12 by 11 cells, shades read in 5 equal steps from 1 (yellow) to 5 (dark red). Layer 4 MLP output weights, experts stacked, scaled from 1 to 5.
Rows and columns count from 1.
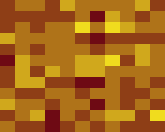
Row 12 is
3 4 4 5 4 3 4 3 4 4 4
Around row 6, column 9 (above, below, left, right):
3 3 1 2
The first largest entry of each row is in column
1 7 1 7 1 1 1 6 2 7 4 4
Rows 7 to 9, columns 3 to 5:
4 2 3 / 2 4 4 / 4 3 3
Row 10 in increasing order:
2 3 3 3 3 3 3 4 4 4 5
